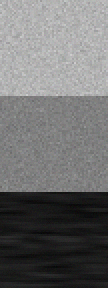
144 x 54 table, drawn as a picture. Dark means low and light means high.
It is made of 3 by 1 panels. Panel 1,1: high, fine-grained, faint in contrast. Panel 2,1: middling, fine-grained, faint in contrast. Panel 3,1: very low, streaked across, faint in contrast.
